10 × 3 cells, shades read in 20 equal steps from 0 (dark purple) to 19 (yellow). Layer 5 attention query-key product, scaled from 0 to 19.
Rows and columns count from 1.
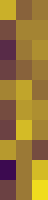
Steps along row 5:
up down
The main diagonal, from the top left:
15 11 12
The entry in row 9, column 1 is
0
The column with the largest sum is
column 3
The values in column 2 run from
8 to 16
